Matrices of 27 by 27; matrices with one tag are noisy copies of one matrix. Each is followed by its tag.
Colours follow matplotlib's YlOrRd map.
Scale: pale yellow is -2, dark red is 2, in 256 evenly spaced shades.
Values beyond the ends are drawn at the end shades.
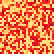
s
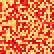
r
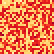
s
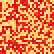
r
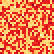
s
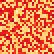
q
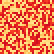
s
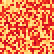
s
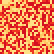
s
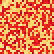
s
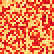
s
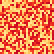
s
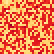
s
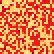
s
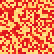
q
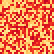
s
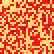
s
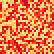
r
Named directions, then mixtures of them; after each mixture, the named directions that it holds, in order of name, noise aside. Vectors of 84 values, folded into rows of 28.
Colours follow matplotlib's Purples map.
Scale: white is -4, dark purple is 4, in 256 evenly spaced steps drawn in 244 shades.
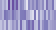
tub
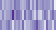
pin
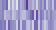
tub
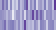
pin, tub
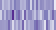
pin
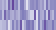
pin, tub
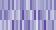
pin, tub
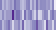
pin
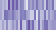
tub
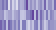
tub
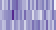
pin, tub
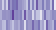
pin, tub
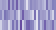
pin, tub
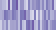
tub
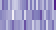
pin, tub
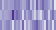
pin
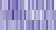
pin, tub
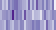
pin, tub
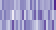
pin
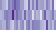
pin, tub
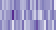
pin
